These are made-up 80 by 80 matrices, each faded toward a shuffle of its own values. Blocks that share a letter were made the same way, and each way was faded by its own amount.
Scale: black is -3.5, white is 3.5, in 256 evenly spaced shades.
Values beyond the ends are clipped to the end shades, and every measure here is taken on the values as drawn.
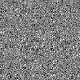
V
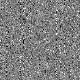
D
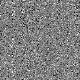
D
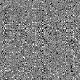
V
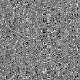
V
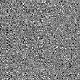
V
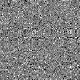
V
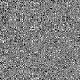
V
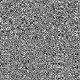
V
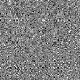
V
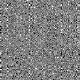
V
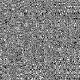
V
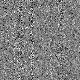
D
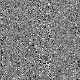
D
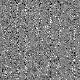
D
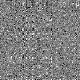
V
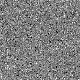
D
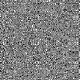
V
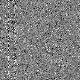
D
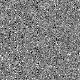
D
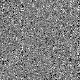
D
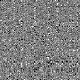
V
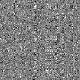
V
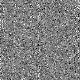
D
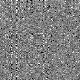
V
